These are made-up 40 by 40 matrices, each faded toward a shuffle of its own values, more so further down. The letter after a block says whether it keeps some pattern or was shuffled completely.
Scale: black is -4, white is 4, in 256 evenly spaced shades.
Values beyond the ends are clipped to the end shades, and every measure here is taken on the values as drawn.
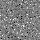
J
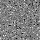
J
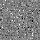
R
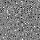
R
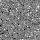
J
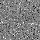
J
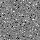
J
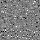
R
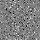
R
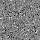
J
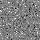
J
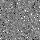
J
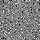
R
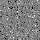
R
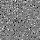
R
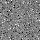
J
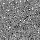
J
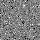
J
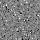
J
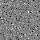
J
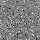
R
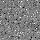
J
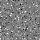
R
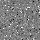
J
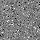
J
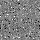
R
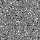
J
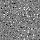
R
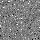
J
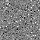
R
